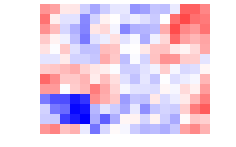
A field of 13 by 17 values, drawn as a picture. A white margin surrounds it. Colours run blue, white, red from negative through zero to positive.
Ninth with the lowest average: bottom left. Odd patch: lower, in the bottom left. Grain: blotchy. Ninth with the highest average: top right. Roughest part: bottom left. Average level on the scale: 50%.
